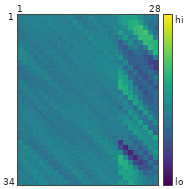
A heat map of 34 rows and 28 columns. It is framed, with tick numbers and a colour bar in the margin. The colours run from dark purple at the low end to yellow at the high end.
The distribution is heavy-tailed on both sides. Neither half mirrors the other. The left part is calmer, up to a seam about 70% of the way across. There is no overall slope. Streaks slant down to the right.
